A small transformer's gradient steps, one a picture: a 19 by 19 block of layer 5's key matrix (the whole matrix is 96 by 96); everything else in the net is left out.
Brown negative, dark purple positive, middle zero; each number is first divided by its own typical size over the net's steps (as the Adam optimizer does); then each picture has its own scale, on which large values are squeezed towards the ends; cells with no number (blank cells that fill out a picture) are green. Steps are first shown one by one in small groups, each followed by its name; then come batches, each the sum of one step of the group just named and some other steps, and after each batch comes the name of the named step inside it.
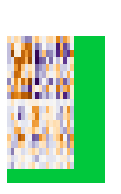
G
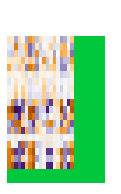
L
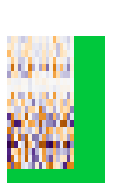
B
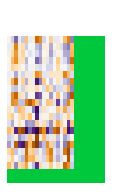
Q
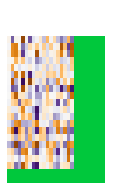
Q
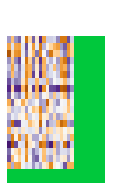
B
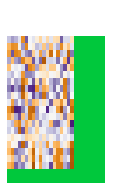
L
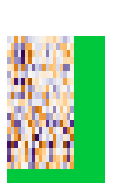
B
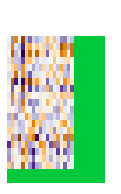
B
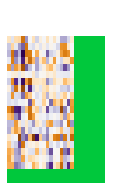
L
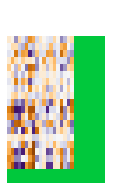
L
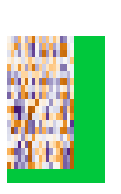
L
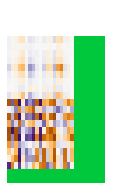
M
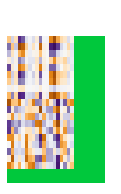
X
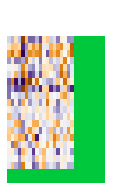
M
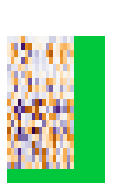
M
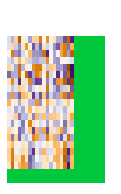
M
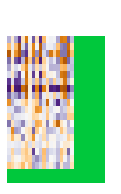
X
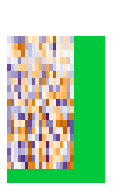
X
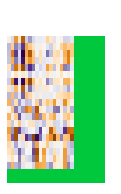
M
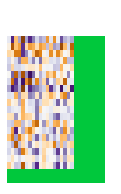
X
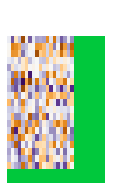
X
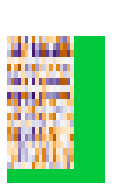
M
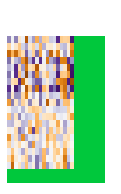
M
